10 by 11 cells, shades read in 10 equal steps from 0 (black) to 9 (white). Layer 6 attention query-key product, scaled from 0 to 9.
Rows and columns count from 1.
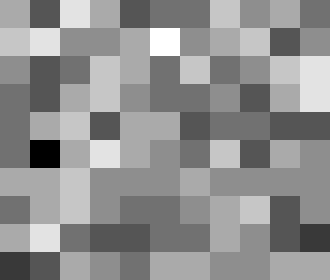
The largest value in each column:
7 8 8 8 6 9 7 7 7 7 8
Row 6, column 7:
4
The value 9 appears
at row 2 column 6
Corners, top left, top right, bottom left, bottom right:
6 4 2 6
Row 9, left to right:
6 8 4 3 3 4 4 6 5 3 2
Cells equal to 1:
0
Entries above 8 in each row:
0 1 0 0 0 0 0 0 0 0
